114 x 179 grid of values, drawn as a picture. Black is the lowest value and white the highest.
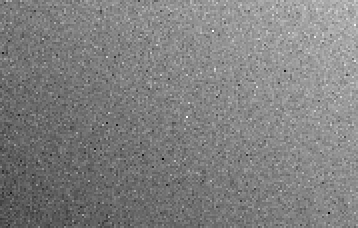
Mirror symmetry: none. Odd rows or columns: none. Slope: up to the top right. Ninth with the highest average: top right. Stripes: none. Ninth with the lowest average: bottom left.
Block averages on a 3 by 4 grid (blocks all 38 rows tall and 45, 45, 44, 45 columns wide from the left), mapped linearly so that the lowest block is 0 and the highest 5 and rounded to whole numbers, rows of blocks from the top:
2 3 4 5
1 2 3 4
0 1 2 3
